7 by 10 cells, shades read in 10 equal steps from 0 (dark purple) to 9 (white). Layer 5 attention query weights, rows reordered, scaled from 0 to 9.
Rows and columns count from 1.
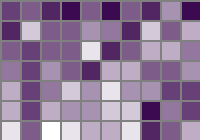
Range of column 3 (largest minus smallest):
8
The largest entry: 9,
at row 7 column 3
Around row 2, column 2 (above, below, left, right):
3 2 1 3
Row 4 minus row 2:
3 -5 2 0 -4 2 5 -4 0 -1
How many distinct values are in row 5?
6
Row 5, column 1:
6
